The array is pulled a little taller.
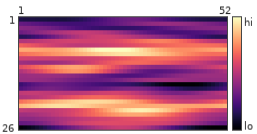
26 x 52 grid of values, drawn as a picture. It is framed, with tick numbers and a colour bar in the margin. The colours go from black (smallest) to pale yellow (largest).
Average level on the scale: 50%. Ninth with the highest average: bottom middle. Grain: streaks across. Stripes: horizontal, repeating 2 times.
